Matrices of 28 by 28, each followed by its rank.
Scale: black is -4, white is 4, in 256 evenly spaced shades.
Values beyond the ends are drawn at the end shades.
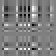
one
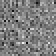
five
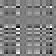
one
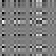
one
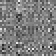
five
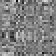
five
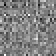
five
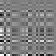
one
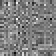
five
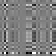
one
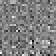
five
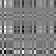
one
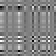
one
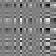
one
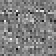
five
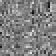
five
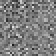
five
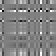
one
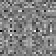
five
